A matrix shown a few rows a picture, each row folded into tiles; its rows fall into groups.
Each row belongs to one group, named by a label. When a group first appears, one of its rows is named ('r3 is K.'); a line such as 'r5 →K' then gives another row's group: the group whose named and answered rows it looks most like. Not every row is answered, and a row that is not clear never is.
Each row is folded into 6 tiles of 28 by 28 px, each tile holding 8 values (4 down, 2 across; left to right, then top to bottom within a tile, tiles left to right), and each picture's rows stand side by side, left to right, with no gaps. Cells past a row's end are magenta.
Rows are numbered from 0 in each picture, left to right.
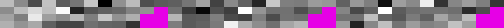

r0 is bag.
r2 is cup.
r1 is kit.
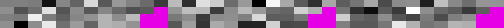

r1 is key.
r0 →cup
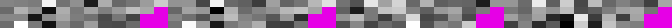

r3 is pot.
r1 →key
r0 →key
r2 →pot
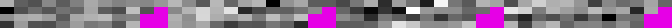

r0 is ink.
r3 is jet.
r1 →bag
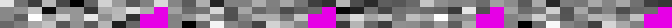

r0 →key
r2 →ink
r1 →cup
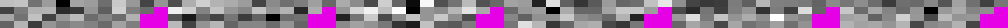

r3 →key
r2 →bag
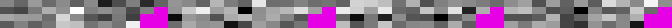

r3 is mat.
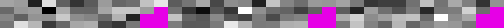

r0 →key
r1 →kit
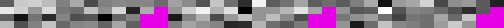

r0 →jet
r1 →bag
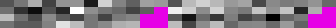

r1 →jet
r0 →kit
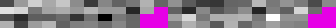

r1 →ink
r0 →jet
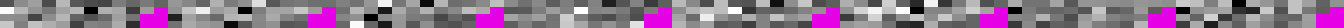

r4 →bag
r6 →ink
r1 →bag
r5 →bag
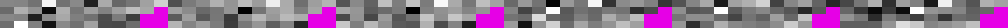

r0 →key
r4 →cup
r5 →kit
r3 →cup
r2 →mat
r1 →mat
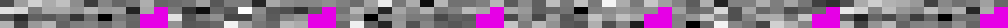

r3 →mat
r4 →cup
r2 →key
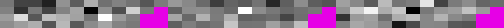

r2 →bag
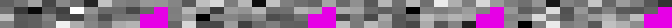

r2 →mat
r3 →cup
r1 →key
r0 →kit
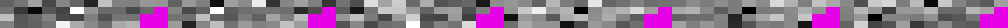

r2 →pot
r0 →kit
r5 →key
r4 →mat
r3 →bag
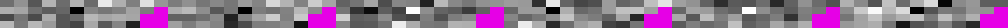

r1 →mat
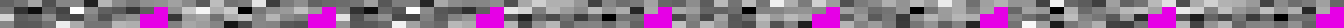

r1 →bag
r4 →mat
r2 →kit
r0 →kit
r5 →mat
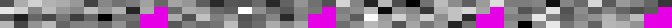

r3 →cup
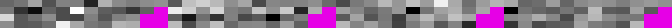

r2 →mat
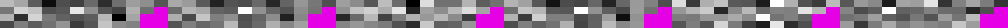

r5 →cup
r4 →key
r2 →bag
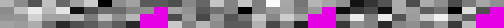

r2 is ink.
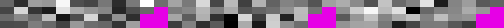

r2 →bag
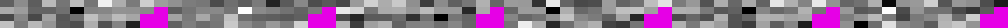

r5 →cup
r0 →mat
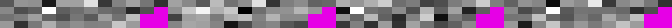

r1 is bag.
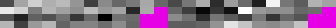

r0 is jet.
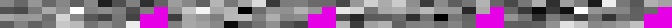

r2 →jet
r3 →kit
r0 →pot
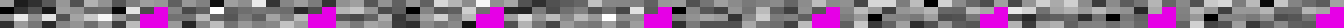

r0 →ink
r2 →mat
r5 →key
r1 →cup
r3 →ink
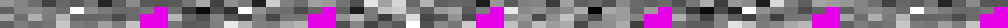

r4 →kit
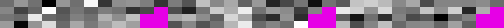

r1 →pot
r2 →jet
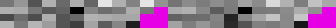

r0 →mat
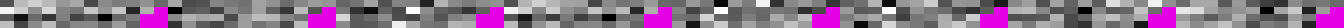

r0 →jet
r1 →ink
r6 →mat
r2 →kit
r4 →cup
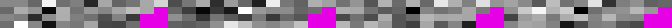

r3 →bag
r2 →mat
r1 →kit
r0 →key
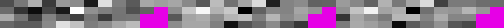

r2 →bag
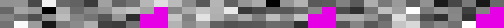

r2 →pot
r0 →key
